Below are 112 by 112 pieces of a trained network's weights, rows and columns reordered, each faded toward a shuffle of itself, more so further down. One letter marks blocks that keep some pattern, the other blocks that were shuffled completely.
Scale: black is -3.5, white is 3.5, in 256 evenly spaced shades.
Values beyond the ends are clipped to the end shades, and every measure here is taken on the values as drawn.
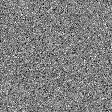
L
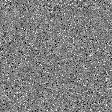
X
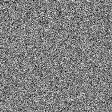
X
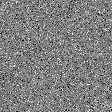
L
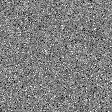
L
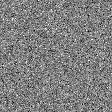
X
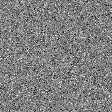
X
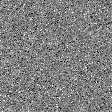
L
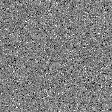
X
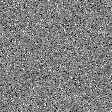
L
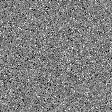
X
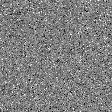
X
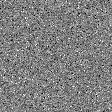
L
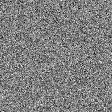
X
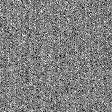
X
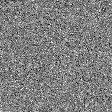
L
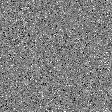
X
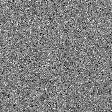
X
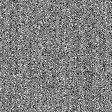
X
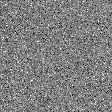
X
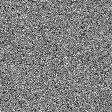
L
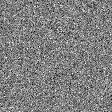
L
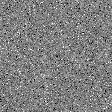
L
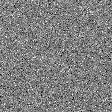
X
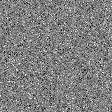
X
